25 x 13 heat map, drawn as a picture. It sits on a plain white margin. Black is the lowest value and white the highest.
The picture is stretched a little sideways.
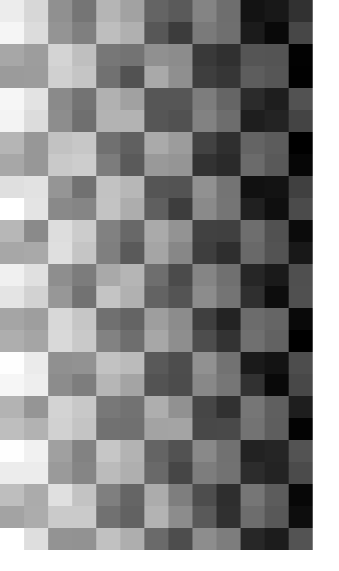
Slope: up to the left. Grain: checkered. Average level on the scale: 50%.
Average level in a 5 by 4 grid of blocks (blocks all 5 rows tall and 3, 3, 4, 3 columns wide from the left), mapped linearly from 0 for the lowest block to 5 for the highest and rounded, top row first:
5 3 2 0 | 5 3 2 0 | 5 3 2 0 | 5 3 2 0 | 5 4 2 0
